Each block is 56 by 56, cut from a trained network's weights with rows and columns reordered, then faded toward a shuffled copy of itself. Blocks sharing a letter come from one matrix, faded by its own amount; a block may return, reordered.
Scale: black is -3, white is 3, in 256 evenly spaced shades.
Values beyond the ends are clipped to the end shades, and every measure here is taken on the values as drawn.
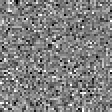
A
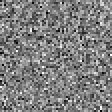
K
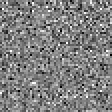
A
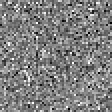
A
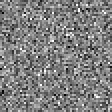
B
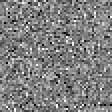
A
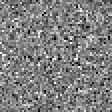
A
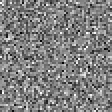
B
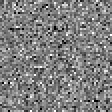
A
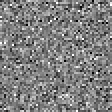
A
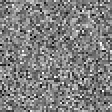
K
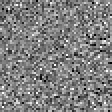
A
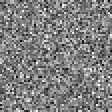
K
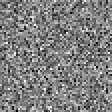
K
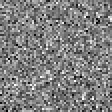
B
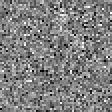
A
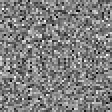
K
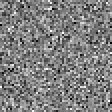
K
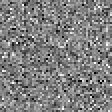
A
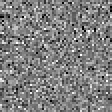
A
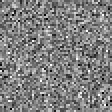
B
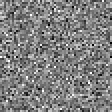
B
